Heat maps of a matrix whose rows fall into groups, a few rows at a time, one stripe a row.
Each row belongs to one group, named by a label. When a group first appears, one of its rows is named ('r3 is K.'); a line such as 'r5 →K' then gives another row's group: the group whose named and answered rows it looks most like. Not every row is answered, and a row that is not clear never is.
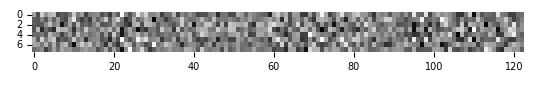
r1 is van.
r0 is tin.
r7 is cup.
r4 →cup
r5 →tin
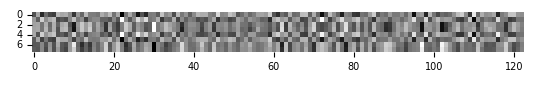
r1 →tin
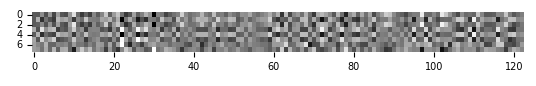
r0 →van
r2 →van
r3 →tin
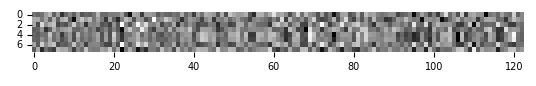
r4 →cup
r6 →tin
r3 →cup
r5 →cup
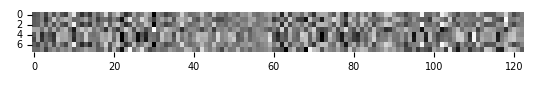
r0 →van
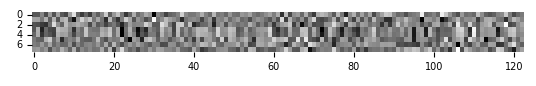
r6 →cup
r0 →van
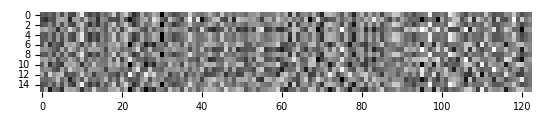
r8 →van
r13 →cup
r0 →van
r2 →van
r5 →van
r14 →van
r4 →van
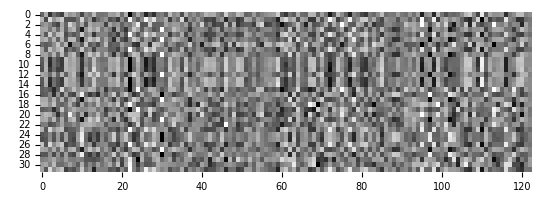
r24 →van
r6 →cup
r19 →cup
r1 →tin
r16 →van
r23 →tin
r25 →van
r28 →van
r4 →tin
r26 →tin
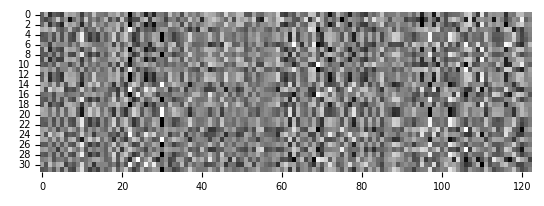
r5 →van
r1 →cup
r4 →van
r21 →van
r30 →tin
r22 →van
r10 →cup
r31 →van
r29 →cup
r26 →van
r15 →tin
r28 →van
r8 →van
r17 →van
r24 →tin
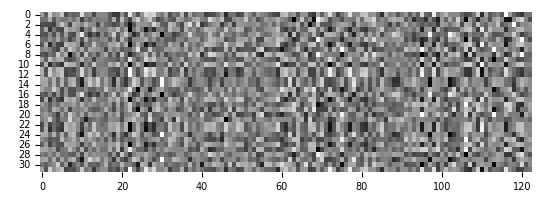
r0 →tin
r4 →van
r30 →cup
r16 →van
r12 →tin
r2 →cup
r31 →tin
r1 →cup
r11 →tin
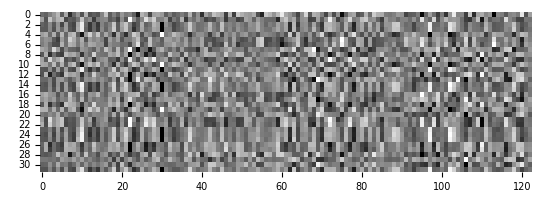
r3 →van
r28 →cup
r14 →van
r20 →cup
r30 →cup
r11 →van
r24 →van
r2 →van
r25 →van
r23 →van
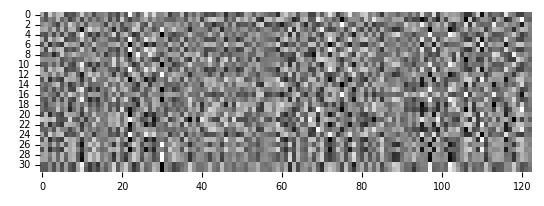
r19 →cup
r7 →tin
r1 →cup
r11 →tin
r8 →cup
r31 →van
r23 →cup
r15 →van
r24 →tin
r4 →van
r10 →van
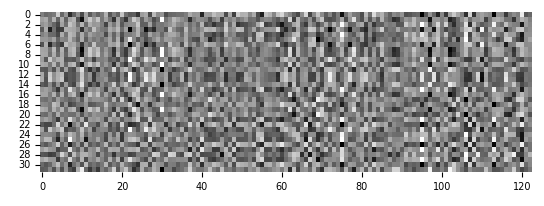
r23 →tin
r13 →tin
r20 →cup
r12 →tin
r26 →cup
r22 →cup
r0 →cup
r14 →van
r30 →cup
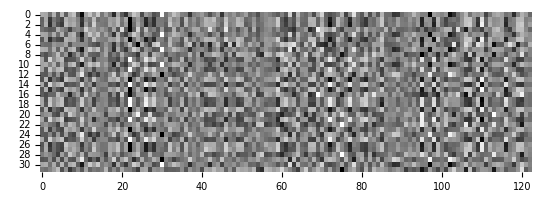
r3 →cup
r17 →tin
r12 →van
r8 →cup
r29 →van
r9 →tin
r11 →tin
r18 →tin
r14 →tin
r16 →cup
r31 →cup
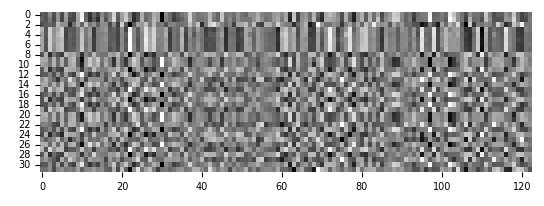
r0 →van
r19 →tin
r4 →tin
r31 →cup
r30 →van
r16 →van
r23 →van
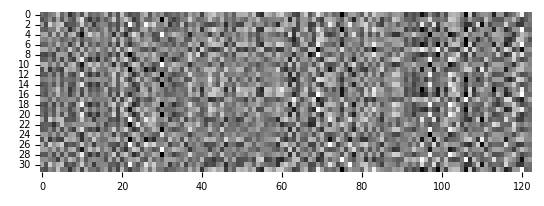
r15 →cup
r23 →van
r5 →cup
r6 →cup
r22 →cup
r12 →van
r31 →cup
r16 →cup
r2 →tin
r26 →tin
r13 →cup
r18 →van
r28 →van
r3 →cup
